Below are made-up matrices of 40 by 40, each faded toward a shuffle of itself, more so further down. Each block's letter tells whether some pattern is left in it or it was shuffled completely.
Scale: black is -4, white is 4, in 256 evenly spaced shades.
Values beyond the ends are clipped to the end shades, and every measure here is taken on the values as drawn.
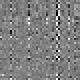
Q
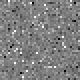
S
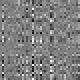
Q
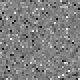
S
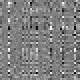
Q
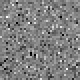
S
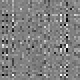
Q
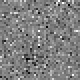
S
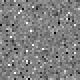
S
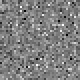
S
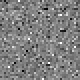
S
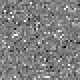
S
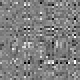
Q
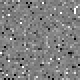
S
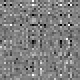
Q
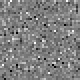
S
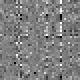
Q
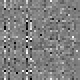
Q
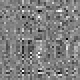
Q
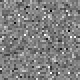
S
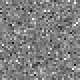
S
